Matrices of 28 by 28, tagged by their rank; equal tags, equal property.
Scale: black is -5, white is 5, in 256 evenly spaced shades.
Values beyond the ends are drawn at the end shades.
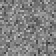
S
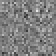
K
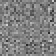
K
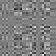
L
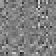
K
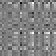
L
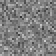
S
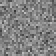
S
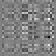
L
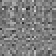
K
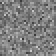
S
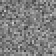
S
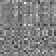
K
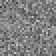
S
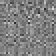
K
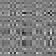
L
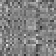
K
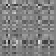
L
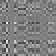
L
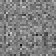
K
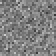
S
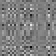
L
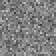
S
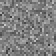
S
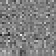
K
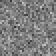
S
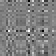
L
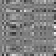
L
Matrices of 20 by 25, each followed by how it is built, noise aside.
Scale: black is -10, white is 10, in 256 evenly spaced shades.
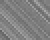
Toeplitz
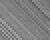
Toeplitz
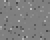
sparse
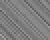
Toeplitz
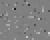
sparse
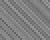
Toeplitz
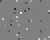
sparse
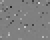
sparse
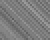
Toeplitz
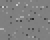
sparse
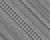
Toeplitz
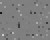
sparse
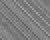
Toeplitz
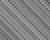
Toeplitz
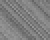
Toeplitz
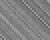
Toeplitz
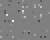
sparse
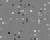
sparse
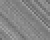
Toeplitz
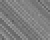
Toeplitz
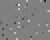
sparse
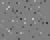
sparse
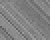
Toeplitz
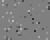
sparse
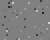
sparse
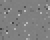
sparse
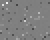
sparse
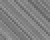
Toeplitz
